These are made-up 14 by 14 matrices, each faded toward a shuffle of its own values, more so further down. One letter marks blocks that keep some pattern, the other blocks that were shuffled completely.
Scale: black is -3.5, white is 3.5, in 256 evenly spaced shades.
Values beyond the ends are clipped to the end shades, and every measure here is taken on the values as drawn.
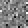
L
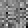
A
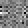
A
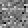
L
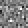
L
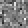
L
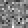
L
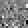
L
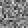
L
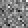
L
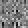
A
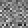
A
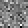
L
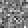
L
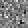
L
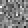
L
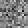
A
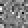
A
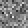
L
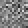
A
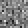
L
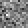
L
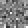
A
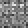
A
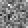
L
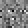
A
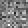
A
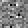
A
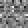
A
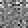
A
